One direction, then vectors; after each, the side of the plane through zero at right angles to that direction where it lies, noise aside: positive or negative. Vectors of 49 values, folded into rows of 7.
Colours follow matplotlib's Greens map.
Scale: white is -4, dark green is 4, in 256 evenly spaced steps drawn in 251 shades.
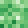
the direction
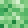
positive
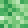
positive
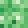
positive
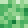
positive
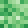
positive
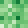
negative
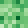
negative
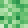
negative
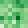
negative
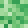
negative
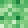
negative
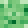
positive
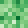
negative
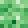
positive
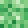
positive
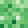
positive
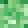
negative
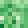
positive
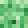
positive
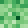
negative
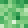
negative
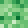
negative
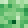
positive
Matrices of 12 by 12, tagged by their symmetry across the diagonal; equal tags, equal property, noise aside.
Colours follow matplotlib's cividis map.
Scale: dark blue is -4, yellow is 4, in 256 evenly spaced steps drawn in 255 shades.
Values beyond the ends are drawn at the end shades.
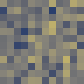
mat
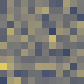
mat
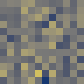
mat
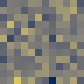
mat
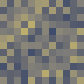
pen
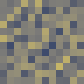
pen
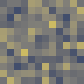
pen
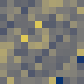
pen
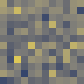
mat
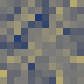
pen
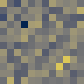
pen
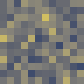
mat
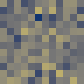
mat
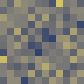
pen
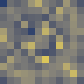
pen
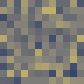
mat
